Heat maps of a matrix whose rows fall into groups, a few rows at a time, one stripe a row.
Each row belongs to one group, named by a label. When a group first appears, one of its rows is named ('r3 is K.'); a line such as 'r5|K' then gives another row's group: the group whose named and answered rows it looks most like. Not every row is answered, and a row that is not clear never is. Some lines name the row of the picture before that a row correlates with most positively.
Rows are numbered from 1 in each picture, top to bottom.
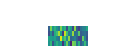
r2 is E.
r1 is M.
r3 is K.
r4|E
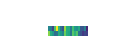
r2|E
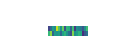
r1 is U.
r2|E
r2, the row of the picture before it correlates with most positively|2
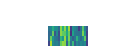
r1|K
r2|K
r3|K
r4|K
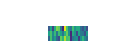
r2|E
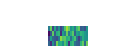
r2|U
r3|K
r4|U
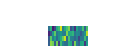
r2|U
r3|K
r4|M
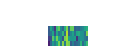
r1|U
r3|U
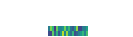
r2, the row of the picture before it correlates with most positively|2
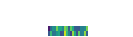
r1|U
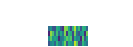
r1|E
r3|M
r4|M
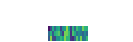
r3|K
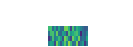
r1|E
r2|M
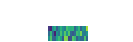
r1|U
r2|K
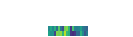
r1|E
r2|K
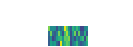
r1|E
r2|E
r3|K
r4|K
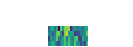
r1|K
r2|U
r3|M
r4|M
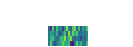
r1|U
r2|M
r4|K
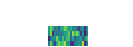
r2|E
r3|U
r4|K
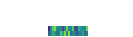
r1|U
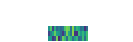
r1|E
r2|U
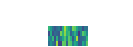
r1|E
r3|M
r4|M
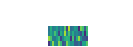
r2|M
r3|E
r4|U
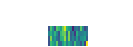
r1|K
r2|K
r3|K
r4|M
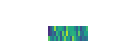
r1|U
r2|U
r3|E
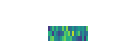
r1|U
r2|E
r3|M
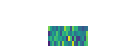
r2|U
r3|M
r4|U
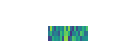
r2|K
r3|U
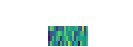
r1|M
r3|U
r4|M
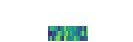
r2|U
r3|E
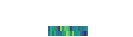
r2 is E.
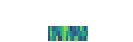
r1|K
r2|K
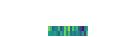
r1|E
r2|M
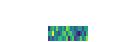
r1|U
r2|M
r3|U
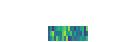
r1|K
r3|U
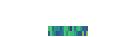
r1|E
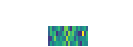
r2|M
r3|U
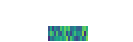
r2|M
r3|U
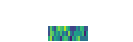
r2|M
